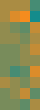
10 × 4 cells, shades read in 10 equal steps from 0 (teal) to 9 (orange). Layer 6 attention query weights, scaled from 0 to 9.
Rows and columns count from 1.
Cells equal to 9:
1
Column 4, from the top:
2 0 7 6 7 5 8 6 3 6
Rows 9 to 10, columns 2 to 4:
5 7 3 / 4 3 6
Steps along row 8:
down down up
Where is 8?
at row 2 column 2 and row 7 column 4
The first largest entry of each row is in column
1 3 4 4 4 3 4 1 3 4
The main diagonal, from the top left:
6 8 3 6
